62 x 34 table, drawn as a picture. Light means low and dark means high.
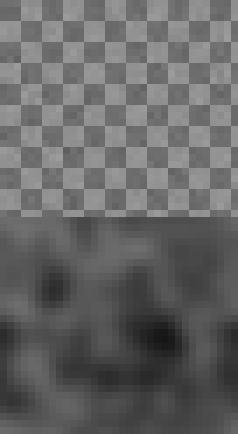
It is made of 2 by 1 panels. Panel 1,1: middling, checkered. Panel 2,1: high, blotchy.
